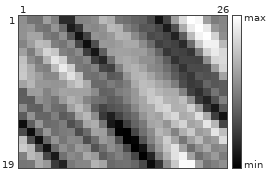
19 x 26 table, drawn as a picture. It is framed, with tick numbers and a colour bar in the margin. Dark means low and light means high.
Odd rows or columns: none. Average level on the scale: 50%. Grain: diagonal, down to the right. Ninth with the lowest average: bottom middle. Slope: none. Mirror symmetry: none.
